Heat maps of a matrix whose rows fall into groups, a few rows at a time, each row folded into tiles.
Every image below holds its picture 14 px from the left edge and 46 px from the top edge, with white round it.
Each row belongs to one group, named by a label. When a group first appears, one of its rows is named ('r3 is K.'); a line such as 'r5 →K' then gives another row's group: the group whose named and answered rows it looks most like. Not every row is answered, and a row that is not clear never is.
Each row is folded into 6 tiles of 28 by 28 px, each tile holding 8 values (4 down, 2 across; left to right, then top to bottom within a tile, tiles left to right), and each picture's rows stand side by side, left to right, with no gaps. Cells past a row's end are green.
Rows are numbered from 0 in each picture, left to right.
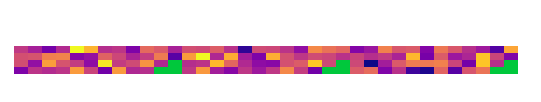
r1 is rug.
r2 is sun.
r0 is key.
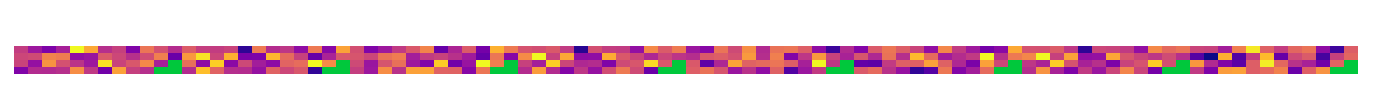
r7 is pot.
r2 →key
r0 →key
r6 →rug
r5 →sun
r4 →sun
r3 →rug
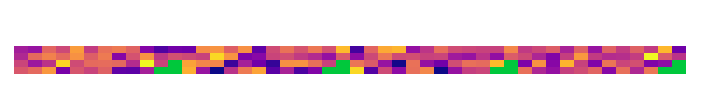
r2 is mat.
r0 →sun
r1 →mat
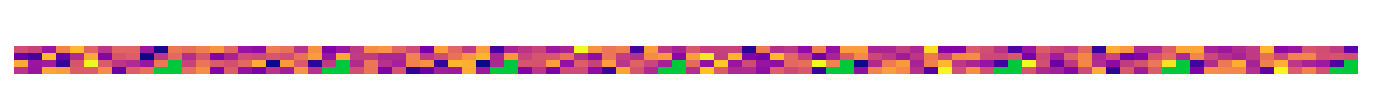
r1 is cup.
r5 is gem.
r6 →mat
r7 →gem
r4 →rug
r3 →key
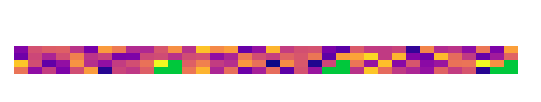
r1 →cup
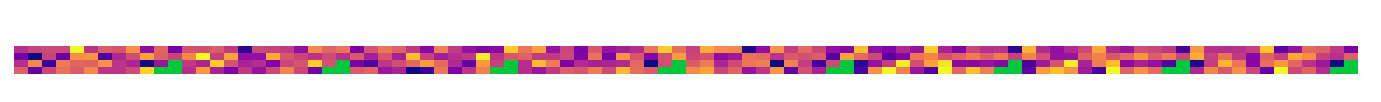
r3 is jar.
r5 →gem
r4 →cup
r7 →gem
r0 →pot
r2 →sun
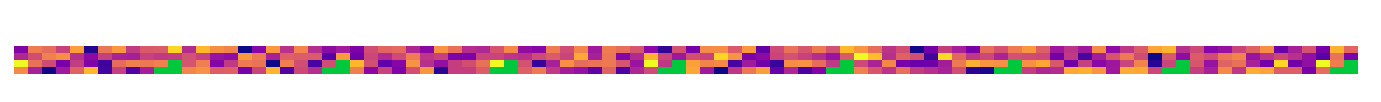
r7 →key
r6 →jar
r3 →sun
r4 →mat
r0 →mat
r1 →cup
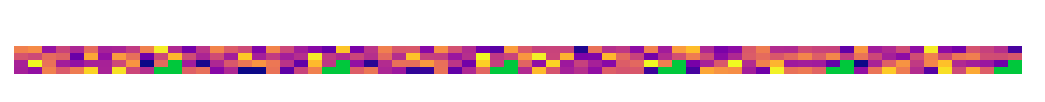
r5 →gem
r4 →gem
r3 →rug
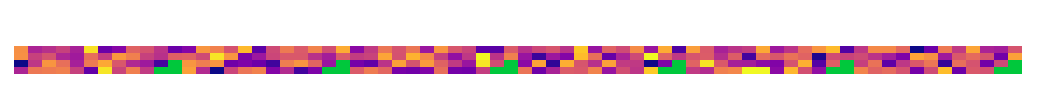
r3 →pot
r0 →gem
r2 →sun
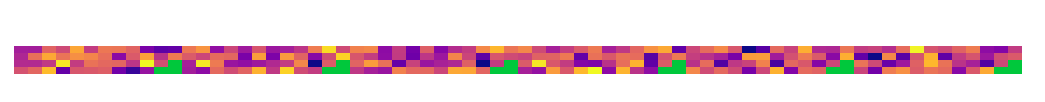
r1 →jar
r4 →cup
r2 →jar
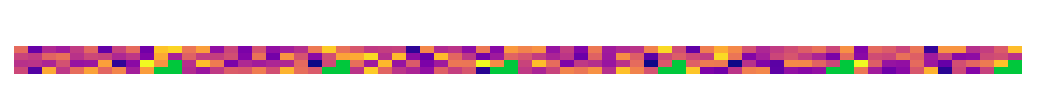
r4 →mat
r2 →rug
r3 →jar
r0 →key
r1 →jar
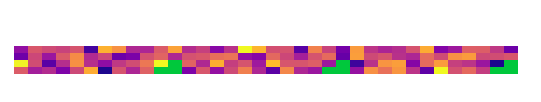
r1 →key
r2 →gem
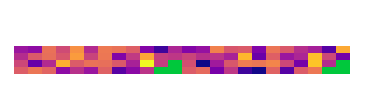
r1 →sun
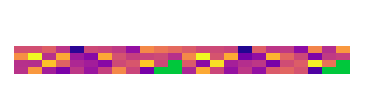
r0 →rug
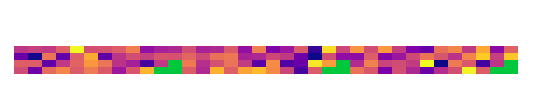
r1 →key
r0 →pot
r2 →cup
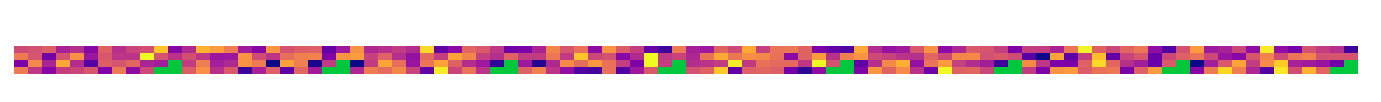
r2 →gem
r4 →sun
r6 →pot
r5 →gem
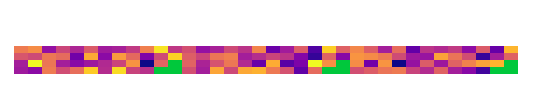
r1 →key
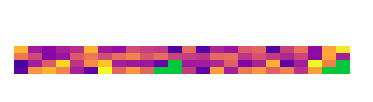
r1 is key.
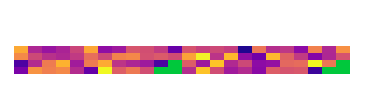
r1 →rug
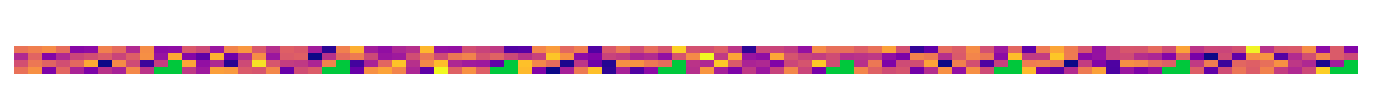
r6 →mat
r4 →rug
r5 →cup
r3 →mat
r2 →gem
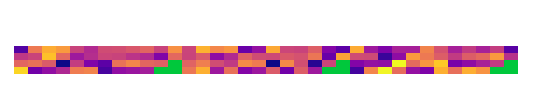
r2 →gem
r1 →cup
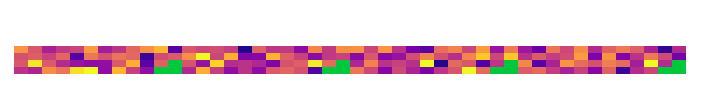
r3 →sun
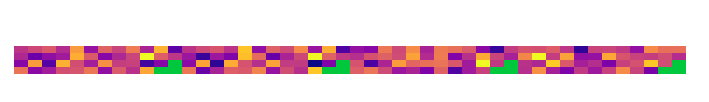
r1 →pot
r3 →rug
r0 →pot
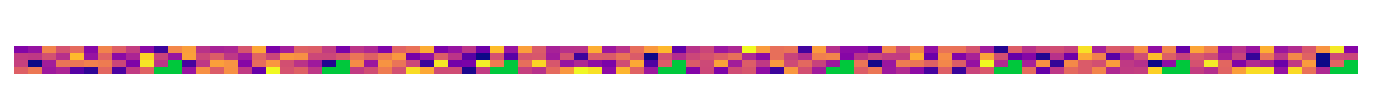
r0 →sun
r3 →jar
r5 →sun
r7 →jar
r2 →key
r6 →pot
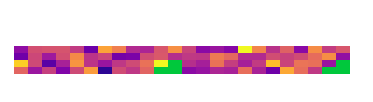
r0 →mat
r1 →key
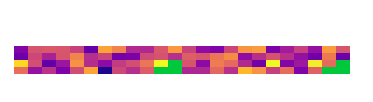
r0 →mat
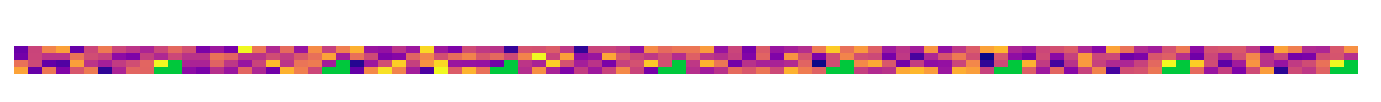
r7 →mat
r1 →key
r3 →rug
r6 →mat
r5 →jar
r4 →jar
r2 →gem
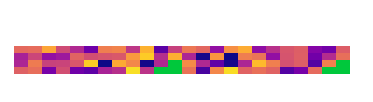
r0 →cup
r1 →pot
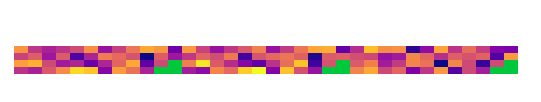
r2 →cup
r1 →jar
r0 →jar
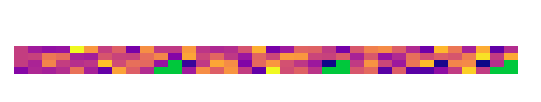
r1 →gem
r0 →key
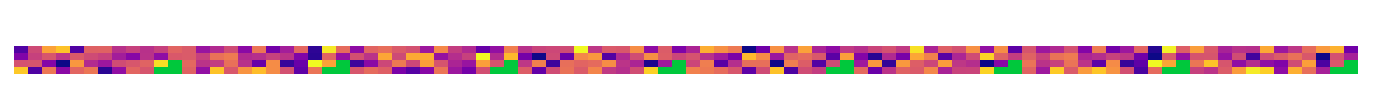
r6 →key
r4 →cup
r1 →key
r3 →pot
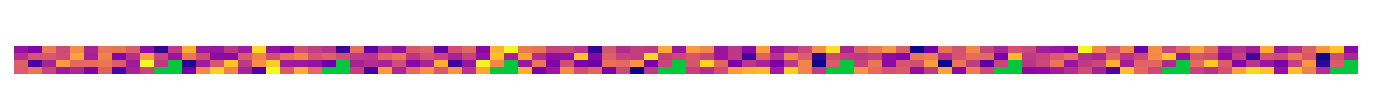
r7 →jar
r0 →sun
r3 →pot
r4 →jar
